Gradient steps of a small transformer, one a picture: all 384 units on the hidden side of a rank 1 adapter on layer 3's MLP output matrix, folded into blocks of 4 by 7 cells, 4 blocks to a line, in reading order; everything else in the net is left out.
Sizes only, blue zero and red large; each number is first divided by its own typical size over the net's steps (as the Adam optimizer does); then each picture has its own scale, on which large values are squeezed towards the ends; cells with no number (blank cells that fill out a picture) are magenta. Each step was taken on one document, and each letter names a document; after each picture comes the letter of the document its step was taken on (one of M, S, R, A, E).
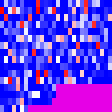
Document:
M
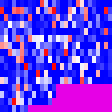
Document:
M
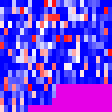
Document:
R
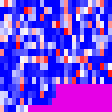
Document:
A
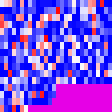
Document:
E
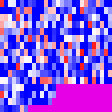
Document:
A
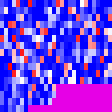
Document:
R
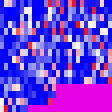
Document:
R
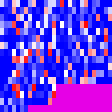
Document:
R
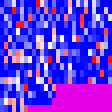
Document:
M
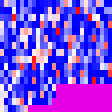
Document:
A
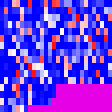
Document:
R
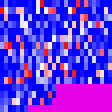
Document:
M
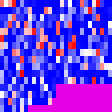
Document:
A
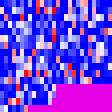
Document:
M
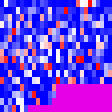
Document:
E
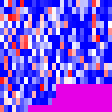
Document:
A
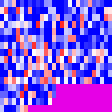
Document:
M
